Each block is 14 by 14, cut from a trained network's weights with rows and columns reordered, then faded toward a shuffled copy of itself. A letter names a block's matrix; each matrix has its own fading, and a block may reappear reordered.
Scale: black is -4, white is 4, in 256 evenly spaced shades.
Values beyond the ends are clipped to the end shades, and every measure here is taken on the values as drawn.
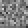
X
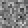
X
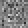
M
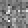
M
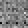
M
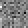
M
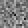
X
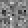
M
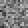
X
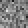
X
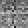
M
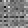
M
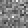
X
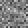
X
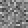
X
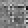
M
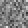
X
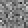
X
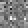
M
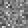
X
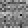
M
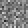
X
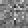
M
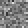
X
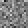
X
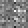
M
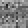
M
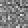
X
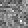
X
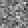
X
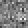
M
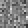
X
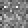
M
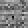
M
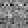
M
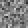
X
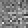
M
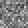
X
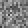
X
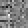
M
